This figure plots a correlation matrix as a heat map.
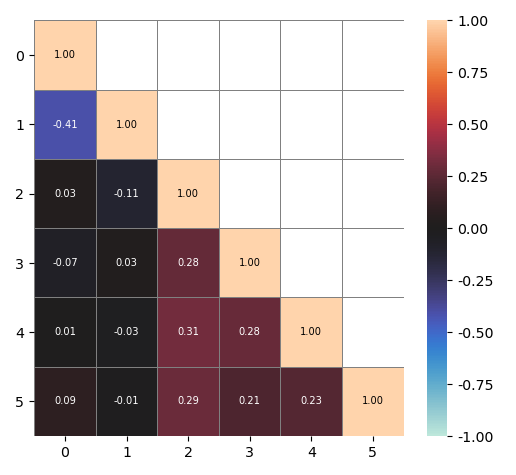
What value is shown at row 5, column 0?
0.09
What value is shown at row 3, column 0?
-0.07
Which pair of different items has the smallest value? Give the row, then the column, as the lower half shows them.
1, 0
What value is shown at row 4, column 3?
0.28
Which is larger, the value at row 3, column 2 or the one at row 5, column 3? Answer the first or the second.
the first
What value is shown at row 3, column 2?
0.28
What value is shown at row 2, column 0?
0.03
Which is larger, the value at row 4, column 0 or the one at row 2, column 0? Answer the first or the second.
the second
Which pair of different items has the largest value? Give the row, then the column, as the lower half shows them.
4, 2
